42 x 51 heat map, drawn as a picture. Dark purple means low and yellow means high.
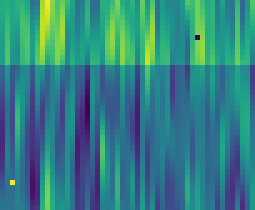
Two lone cells stand out: one far higher and one far lower than their neighbours. Streaks run downward. The top part is higher, up to a seam about 30% of the way down.
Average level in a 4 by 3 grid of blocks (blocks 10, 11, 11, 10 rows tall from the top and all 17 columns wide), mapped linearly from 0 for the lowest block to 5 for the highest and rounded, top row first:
5 5 4 | 2 2 2 | 0 0 1 | 1 1 1
